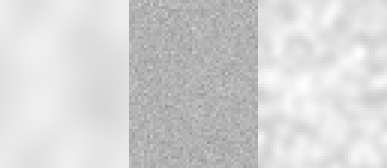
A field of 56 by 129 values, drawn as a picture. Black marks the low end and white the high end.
It is made of 1 by 3 panels. Panel 1,1: very high, smooth, faint in contrast. Panel 1,2: high, fine-grained, faint in contrast. Panel 1,3: very high, blotchy, faint in contrast.
